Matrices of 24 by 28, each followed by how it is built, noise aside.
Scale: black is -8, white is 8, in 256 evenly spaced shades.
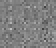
low rank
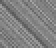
Toeplitz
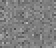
low rank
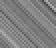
Toeplitz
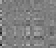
low rank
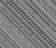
Toeplitz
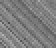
Toeplitz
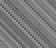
Toeplitz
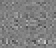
low rank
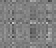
low rank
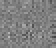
low rank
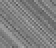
Toeplitz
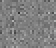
low rank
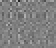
low rank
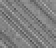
Toeplitz
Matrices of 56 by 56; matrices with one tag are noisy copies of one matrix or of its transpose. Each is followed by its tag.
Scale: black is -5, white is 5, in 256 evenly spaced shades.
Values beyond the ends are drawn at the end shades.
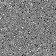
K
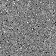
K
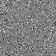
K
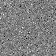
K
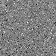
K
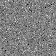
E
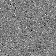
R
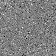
K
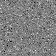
E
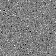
R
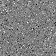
K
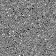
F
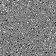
K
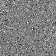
K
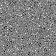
E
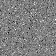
F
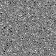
E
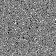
F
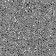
E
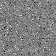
E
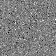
F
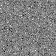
E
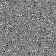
E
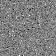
F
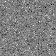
E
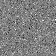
F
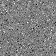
K
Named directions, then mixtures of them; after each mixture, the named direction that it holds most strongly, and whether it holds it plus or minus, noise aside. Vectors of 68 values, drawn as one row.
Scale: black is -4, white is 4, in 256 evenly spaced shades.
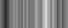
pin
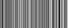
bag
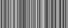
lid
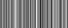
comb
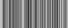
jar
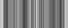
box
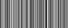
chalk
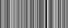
chalk, plus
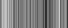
pin, minus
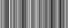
box, plus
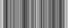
box, plus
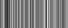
chalk, plus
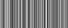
chalk, minus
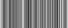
jar, plus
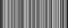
jar, minus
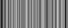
lid, plus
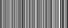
bag, minus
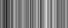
pin, plus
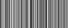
chalk, plus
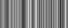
jar, minus
